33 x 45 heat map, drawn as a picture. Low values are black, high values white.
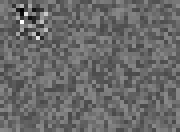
The top left is the roughest part. A few values lie far out on both sides of the bulk. No overall slope runs across the table. An odd patch, rougher than its surroundings, sits in the top left. Neither half mirrors the other. No regular stripes run through it.
